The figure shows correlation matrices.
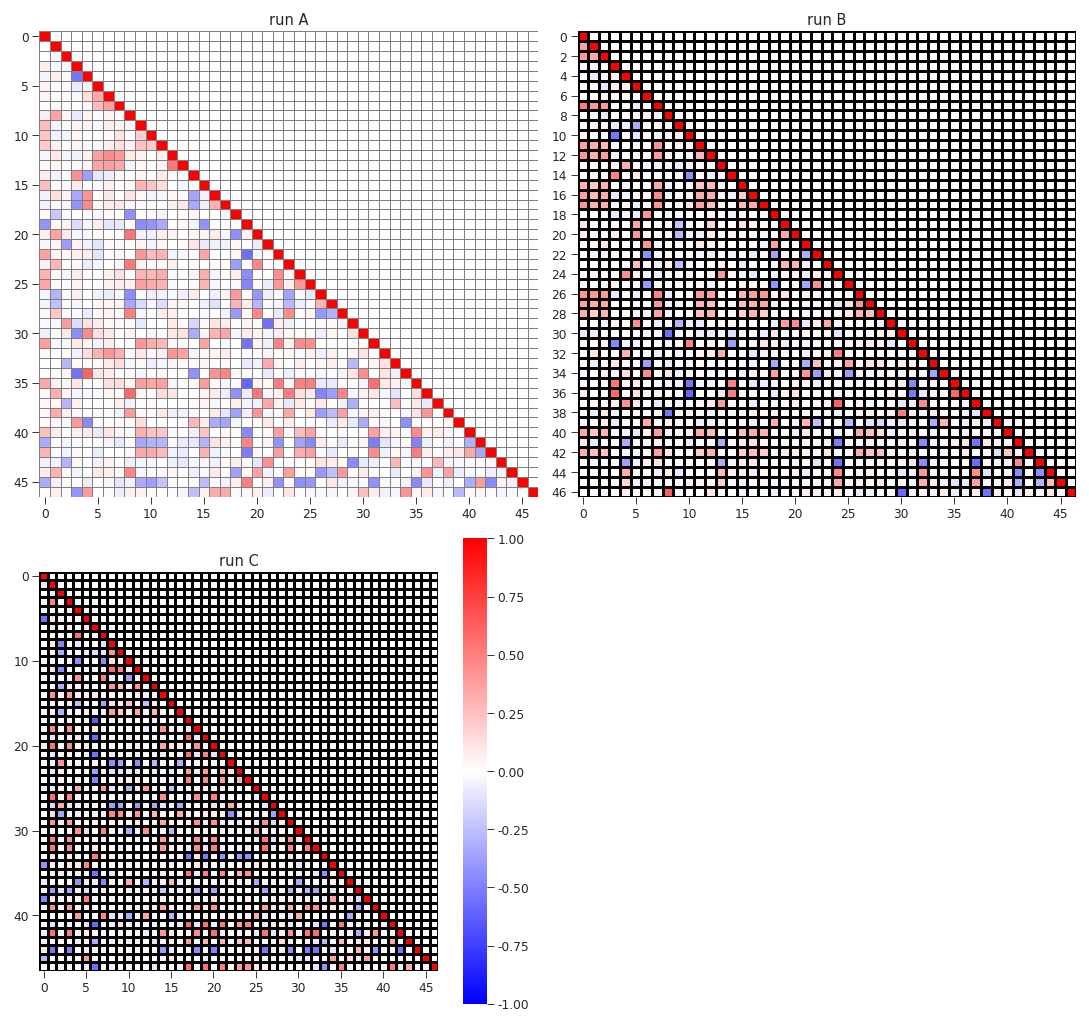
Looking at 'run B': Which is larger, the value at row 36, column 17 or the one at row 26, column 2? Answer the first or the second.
the second
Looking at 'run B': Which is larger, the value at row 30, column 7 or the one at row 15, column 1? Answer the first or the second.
the second
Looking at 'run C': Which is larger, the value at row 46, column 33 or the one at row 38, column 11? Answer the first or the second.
the second
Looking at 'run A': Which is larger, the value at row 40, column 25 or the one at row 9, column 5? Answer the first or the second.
the first
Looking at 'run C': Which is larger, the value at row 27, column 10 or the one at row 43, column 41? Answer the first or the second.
the second
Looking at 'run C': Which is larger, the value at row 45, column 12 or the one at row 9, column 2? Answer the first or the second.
the first
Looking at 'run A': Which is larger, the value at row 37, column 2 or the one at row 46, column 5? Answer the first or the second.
the second
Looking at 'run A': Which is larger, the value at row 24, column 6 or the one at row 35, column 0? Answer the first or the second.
the second
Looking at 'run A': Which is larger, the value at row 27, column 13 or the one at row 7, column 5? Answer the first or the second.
the second
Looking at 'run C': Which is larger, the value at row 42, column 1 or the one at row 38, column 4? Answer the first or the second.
the first
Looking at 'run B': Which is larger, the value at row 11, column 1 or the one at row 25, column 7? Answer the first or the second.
the first
